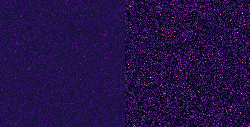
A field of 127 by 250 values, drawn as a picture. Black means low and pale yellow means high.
Histogram: skewed, a long tail of high values. Seam: vertical, 50% of the way across, the left part calmer. Slope: none. Grain: fine. Odd rows or columns: none. Stripes: none. Mirror symmetry: none.
